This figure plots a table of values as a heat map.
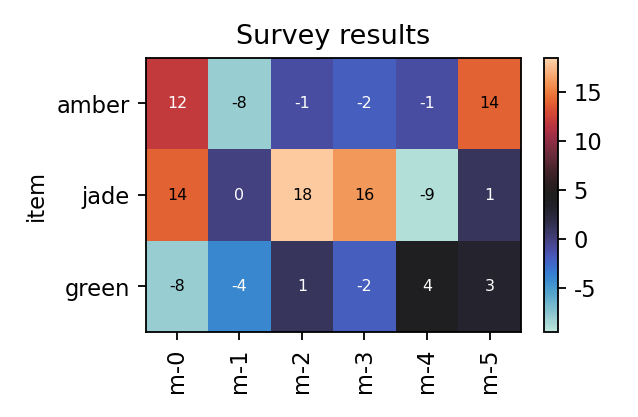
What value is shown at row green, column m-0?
-8
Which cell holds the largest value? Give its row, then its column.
jade, m-2
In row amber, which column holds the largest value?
m-5
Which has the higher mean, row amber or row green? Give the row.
amber
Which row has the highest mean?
jade
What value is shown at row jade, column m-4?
-9
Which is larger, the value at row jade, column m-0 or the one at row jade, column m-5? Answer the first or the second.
the first
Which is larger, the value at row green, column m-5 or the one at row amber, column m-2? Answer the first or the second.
the first
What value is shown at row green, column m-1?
-4
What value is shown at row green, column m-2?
1
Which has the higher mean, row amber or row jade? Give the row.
jade
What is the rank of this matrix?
3
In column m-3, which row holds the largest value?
jade
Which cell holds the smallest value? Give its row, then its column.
jade, m-4
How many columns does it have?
6
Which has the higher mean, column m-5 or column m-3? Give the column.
m-5
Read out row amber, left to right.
12 -8 -1 -2 -1 14
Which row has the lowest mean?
green
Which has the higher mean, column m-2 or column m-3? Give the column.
m-2
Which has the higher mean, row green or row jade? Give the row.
jade
